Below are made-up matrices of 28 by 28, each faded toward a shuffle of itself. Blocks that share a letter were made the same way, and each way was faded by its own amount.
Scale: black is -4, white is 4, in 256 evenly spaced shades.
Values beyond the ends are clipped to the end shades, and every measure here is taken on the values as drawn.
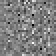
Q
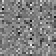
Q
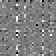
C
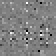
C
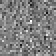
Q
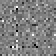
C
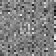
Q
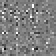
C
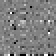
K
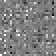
C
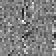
Q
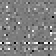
K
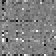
C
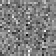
Q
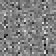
Q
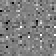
C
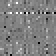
K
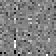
C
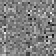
Q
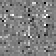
C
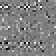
K
